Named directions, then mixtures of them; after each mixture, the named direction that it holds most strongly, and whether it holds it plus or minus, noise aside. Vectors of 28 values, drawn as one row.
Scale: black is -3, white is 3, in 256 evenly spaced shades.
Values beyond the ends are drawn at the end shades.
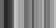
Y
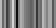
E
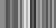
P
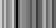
E, plus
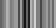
P, minus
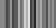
P, plus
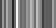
E, minus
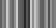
P, minus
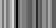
E, plus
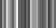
E, minus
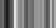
Y, plus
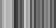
Y, minus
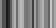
Y, plus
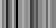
E, plus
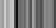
Y, minus
